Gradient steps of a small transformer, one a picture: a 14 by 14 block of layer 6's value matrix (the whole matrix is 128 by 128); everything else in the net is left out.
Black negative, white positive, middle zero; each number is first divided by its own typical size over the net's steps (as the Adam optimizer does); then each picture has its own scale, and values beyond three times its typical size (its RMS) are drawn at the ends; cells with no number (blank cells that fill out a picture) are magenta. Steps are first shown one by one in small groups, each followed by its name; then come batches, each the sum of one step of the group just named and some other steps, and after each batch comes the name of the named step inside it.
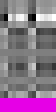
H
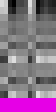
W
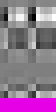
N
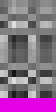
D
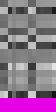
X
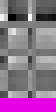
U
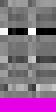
X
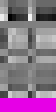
U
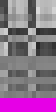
N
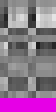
N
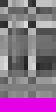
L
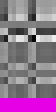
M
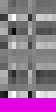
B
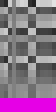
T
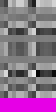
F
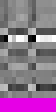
M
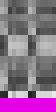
T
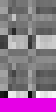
B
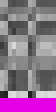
B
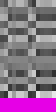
F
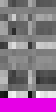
B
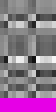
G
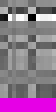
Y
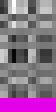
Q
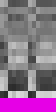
G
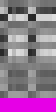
Y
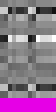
Y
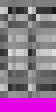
Y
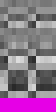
G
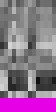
Q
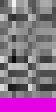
Q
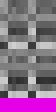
Y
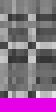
Q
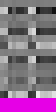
Y
